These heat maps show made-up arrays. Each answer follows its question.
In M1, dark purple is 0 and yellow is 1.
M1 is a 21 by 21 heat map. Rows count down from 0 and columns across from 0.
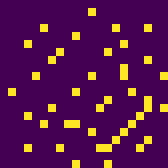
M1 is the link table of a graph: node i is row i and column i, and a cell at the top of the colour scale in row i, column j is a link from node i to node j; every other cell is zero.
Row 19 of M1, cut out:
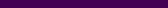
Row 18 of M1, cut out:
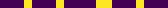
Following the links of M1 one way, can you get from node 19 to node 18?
no
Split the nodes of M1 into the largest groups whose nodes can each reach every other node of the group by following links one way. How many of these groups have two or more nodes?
1
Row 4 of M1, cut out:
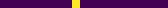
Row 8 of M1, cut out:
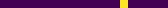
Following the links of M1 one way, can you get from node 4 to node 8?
yes
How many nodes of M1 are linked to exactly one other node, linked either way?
3
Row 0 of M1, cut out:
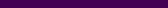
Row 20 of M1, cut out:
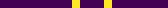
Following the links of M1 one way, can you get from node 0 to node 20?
no
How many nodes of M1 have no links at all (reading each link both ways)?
4
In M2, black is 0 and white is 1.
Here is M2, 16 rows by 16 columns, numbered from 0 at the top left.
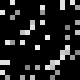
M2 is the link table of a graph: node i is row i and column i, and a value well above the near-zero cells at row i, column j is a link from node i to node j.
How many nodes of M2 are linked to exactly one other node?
1
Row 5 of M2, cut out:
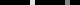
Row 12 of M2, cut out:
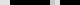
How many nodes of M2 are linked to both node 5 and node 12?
0
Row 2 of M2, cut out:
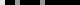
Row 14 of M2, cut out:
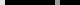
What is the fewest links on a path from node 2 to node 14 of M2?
2
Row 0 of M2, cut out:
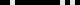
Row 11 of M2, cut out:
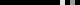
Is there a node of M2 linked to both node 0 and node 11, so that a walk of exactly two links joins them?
yes
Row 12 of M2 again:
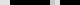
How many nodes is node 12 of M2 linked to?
4
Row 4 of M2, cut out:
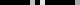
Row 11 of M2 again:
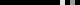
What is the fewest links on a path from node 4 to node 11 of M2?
4
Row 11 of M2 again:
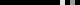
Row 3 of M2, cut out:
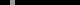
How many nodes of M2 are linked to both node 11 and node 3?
0
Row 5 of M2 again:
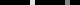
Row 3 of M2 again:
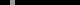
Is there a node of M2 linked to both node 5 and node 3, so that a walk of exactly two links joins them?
no
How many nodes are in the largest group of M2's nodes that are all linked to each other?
3
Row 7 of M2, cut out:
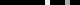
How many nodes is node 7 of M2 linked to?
2
